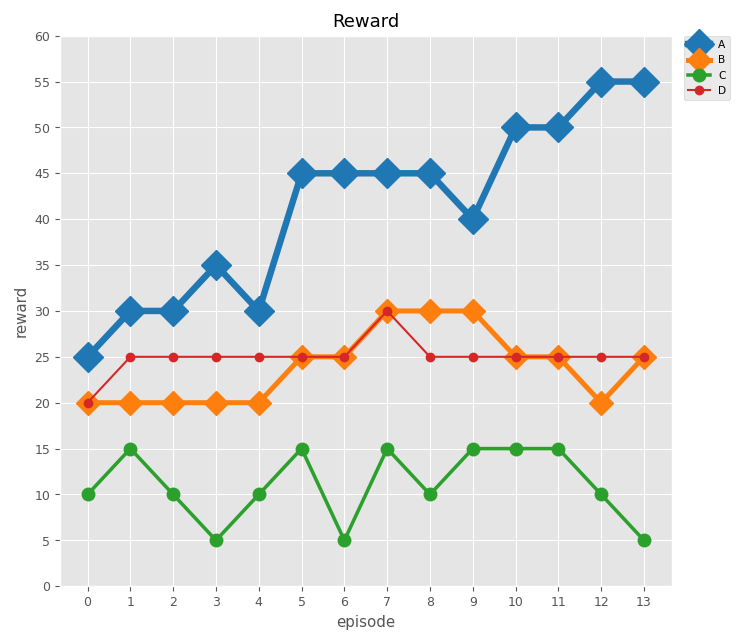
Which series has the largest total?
A
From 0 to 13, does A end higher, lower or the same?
higher
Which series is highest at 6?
A
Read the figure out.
Title: Reward
x-axis: episode, ticks 0 1 2 3 4 5 6 7 8 9 10 11 12 13
y-axis: reward, ticks 0 5 10 15 20 25 30 35 40 45 50 55 60
Legend: A, B, C, D
Values:
A: 25 30 30 35 30 45 45 45 45 40 50 50 55 55
B: 20 20 20 20 20 25 25 30 30 30 25 25 20 25
C: 10 15 10 5 10 15 5 15 10 15 15 15 10 5
D: 20 25 25 25 25 25 25 30 25 25 25 25 25 25
